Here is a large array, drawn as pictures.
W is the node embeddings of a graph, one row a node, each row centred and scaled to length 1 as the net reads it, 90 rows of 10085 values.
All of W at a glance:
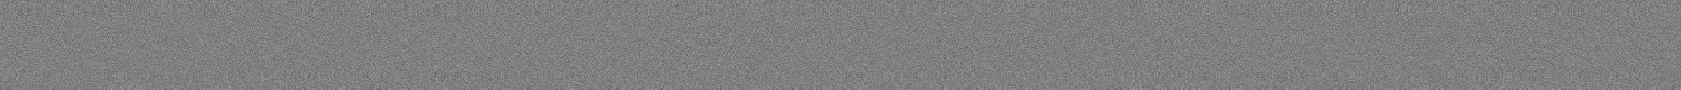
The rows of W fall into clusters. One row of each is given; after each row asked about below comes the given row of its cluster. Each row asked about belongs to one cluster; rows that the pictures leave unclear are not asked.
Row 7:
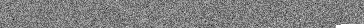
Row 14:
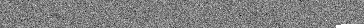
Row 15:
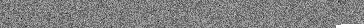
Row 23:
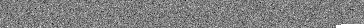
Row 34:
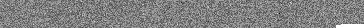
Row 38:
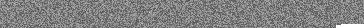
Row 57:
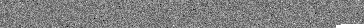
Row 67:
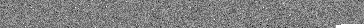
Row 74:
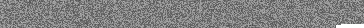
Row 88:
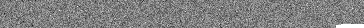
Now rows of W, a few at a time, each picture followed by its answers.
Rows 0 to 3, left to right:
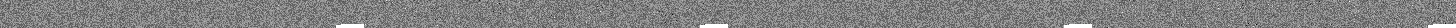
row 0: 15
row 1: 67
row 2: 67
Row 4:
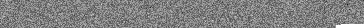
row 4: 7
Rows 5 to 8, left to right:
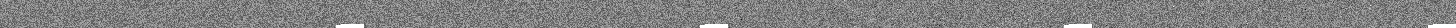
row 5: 7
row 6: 14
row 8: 15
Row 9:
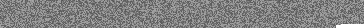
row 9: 34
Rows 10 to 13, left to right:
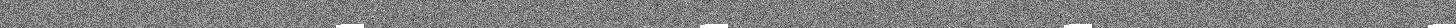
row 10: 15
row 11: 15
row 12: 88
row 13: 14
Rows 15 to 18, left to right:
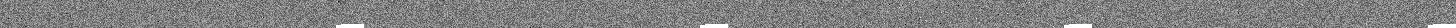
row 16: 74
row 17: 34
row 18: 7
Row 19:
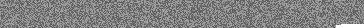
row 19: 67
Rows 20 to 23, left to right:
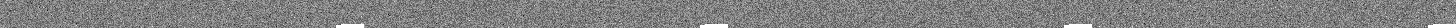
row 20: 74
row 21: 34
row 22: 38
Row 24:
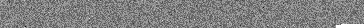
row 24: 67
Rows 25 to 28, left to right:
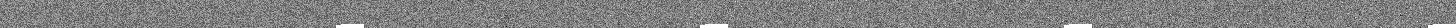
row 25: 38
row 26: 14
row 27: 57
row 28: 15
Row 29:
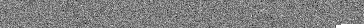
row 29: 74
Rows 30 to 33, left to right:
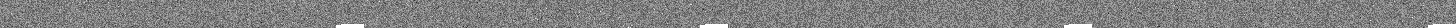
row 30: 23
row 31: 67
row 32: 15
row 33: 57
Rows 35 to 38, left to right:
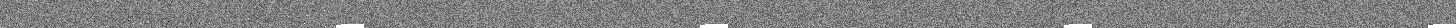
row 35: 34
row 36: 57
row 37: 7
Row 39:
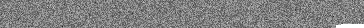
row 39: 88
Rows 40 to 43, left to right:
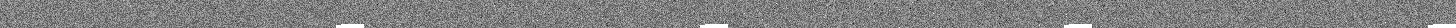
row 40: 38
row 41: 38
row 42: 57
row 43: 38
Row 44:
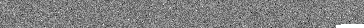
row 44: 14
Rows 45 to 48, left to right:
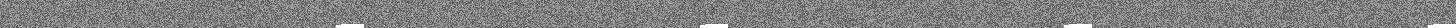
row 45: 67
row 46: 23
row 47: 7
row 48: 67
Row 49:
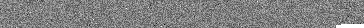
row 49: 74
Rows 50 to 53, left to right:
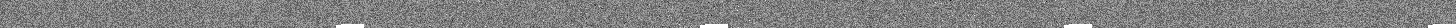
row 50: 88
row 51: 74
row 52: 14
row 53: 34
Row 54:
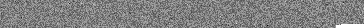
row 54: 67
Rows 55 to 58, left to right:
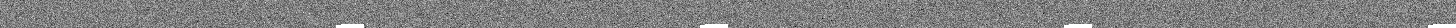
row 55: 38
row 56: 14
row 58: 74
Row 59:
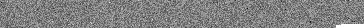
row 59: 57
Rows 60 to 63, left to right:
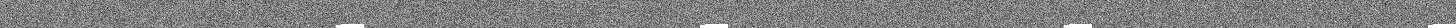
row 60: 7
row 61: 34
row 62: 67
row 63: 15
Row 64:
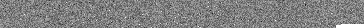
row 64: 34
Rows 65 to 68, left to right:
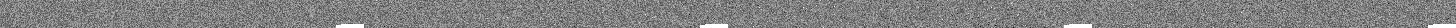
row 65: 57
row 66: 38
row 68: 38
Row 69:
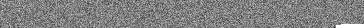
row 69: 14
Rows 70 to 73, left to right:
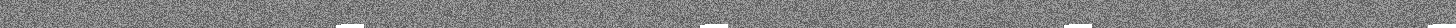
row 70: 23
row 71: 15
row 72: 74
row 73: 7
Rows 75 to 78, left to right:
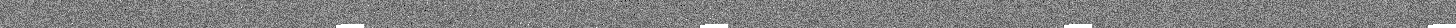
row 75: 34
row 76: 74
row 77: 74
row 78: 23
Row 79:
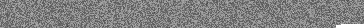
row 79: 57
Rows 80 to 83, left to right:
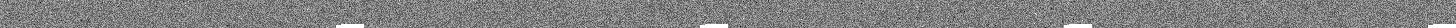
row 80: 74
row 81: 88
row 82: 67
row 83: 38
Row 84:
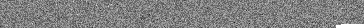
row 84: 14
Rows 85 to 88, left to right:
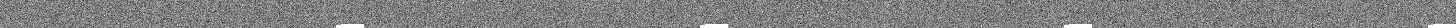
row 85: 34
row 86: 88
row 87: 34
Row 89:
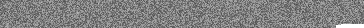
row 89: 88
